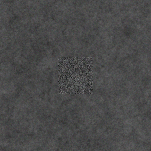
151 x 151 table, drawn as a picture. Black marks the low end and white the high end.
Overall the values sit about 30% of the way up the scale. The distribution is heavy-tailed on both sides. The halves do not mirror each other. The centre is the roughest part. There are no regular stripes. In the centre lies a patch that is rougher than the rest. No row or column stands out.
